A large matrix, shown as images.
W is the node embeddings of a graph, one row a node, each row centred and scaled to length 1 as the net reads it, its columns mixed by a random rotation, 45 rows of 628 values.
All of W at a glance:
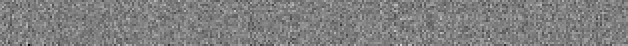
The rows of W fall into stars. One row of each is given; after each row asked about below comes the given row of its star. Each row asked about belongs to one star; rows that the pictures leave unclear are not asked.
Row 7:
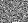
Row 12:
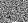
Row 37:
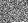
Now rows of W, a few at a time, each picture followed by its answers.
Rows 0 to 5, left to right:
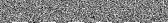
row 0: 37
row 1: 37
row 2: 7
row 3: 12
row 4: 12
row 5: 12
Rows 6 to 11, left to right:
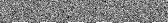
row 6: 12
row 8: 37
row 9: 7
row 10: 12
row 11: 12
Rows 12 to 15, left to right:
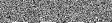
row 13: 7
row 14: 37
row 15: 7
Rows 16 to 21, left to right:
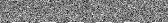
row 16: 37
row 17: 37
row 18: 37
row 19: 37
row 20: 12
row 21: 37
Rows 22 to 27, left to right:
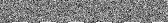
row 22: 37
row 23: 7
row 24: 7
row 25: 37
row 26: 12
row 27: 7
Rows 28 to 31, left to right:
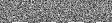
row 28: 7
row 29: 12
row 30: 12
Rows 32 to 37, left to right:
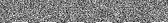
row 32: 37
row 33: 37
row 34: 37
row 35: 12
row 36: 12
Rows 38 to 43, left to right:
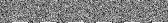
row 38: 37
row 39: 7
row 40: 37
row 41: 7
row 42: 7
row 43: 7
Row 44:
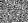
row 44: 12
